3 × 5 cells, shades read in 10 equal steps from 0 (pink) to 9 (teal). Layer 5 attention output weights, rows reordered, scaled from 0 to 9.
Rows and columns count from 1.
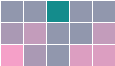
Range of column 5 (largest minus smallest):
3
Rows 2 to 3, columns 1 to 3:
3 2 4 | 0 3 4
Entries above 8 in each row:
1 0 0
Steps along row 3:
up up down same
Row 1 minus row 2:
1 2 5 0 2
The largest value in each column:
4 4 9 4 4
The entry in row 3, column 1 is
0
